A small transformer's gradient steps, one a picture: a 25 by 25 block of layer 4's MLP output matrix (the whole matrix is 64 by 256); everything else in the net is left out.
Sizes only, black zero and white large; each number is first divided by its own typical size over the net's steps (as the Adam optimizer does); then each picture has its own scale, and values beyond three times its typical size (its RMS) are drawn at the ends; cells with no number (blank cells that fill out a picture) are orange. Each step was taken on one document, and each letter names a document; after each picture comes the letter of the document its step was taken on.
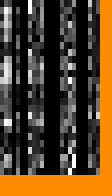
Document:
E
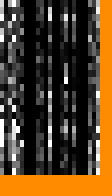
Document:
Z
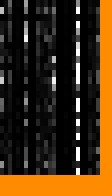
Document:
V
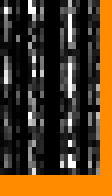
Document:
E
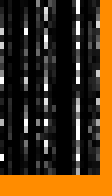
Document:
V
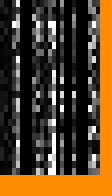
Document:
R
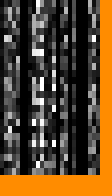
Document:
R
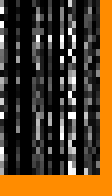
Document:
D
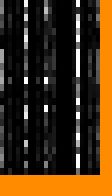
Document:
V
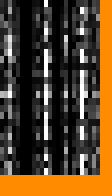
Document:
D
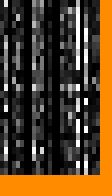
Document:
D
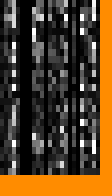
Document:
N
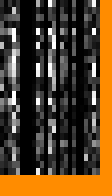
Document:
R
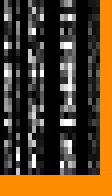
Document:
E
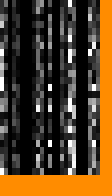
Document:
D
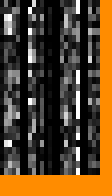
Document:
E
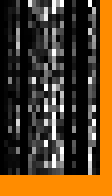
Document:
R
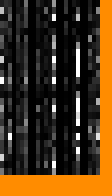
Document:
V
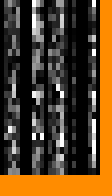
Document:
N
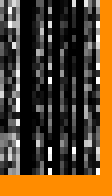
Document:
Z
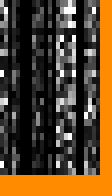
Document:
D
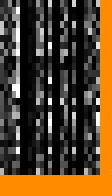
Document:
Z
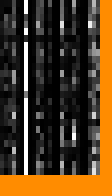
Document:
D
